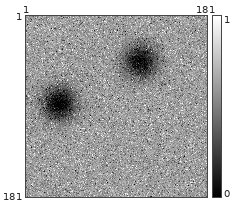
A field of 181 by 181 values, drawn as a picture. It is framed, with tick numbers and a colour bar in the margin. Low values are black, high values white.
Odd rows or columns: none. Dips: two. Mirror symmetry: none. Slope: none. Ninth with the lowest average: middle left.
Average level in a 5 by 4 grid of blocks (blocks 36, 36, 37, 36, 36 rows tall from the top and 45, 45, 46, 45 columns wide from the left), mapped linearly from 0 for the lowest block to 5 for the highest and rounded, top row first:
5 5 4 5 / 4 5 0 5 / 0 4 5 5 / 5 5 5 5 / 5 5 5 5
